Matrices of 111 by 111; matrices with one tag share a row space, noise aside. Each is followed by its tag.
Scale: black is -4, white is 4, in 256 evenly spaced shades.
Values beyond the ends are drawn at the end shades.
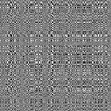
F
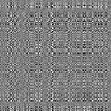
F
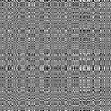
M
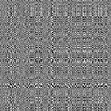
F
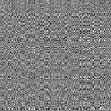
M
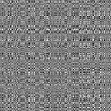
M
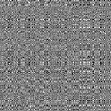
M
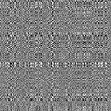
F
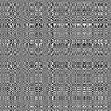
F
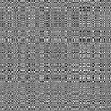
M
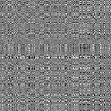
M
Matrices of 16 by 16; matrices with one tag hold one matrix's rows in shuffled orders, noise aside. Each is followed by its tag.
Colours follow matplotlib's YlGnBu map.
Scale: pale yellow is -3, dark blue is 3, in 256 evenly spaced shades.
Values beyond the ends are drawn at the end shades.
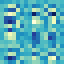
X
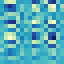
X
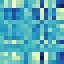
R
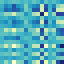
R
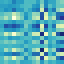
R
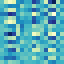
X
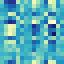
X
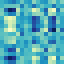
X
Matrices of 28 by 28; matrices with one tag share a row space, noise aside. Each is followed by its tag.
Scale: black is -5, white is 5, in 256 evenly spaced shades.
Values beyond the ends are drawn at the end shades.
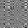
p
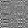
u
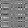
u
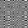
p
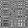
u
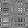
u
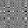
p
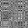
u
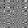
p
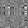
p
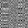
u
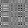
u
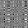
p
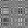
u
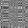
u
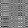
u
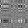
u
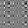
p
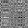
u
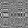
u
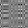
u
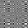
p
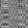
u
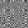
p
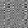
p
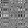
u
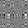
p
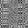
u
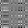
u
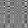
p
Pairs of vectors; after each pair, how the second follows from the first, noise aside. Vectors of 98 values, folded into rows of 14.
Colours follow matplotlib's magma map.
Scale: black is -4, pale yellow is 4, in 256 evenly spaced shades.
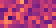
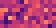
negated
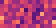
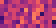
negated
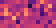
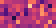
negated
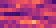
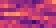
negated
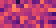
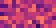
reversed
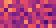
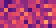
negated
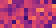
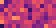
reversed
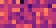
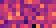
reversed
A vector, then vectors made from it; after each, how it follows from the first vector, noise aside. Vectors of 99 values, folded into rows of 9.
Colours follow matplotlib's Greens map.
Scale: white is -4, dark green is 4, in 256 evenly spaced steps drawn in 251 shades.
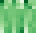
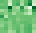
wrapped around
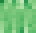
shrunk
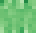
shrunk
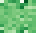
sign-scrambled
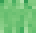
shrunk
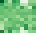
sign-scrambled
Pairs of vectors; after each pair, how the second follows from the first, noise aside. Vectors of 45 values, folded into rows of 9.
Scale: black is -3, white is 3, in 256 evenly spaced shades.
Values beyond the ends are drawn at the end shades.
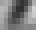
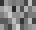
shuffled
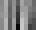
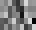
shuffled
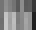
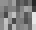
sign-scrambled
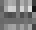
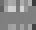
partly zeroed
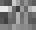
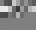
partly zeroed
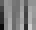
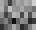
shuffled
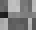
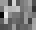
sign-scrambled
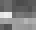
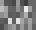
shuffled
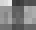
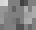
partly zeroed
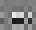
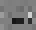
partly zeroed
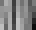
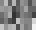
sign-scrambled
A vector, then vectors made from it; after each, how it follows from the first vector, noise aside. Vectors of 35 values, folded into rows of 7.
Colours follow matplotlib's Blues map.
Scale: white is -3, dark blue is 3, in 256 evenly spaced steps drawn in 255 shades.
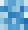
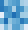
reversed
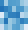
reversed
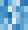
wrapped around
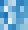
wrapped around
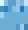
partly zeroed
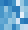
wrapped around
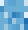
partly zeroed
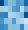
negated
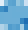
partly zeroed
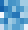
reversed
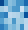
negated
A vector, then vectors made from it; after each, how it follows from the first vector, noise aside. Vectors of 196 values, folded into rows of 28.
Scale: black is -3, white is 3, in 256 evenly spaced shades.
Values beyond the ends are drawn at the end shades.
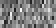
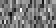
sign-scrambled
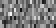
sign-scrambled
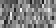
copied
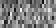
copied
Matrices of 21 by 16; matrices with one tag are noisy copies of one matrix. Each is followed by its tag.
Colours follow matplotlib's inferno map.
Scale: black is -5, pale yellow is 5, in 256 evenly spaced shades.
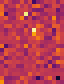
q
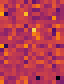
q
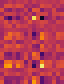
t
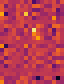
q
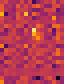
q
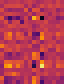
t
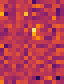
q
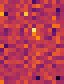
q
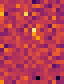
q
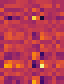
t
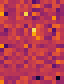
q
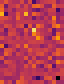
q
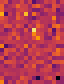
q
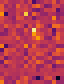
q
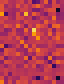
q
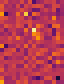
q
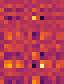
t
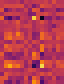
t
